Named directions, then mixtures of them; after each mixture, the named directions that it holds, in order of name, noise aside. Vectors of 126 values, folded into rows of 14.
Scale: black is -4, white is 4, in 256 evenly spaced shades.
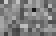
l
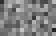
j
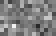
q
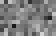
l, q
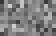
j, q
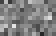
l, q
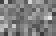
l, q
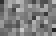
j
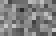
j, l, q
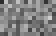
j, l, q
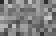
j, l, q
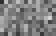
j, l, q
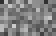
j, l, q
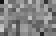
j, l, q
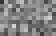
j, l, q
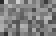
j, l, q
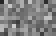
j, l, q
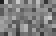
j, l, q
